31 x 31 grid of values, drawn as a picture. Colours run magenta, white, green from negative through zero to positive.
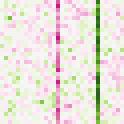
Odd lines: columns 15 and 25. Slope: none. Grain: streaks running down. Average level on the scale: 50%. Ninth with the lowest average: top middle.
